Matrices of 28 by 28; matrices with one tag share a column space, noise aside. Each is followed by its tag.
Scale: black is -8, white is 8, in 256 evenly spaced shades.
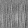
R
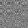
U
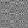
U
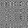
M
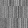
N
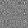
U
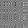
M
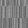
N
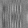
R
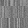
N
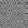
U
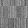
N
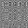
M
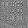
M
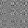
U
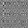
U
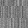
N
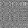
M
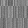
N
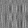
R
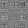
M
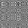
M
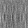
R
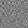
U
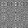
M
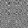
U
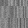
N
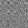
U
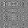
M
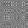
M
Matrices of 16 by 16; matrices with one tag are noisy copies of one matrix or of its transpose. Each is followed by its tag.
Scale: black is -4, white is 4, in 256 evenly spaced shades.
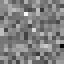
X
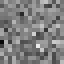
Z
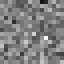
Z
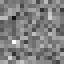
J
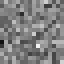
Z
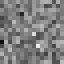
Z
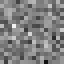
X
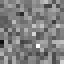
Z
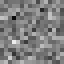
J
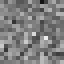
Z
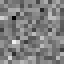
J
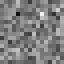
J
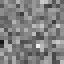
Z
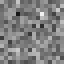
J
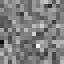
Z
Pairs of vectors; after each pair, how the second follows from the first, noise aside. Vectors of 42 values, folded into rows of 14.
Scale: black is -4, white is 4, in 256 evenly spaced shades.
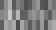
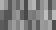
wrapped around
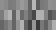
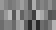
copied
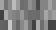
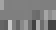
partly zeroed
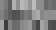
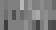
partly zeroed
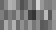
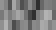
sign-scrambled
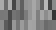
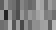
wrapped around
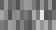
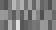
wrapped around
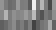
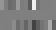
partly zeroed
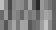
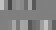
partly zeroed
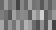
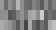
sign-scrambled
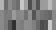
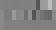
partly zeroed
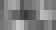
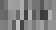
sign-scrambled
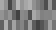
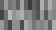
wrapped around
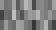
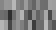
wrapped around
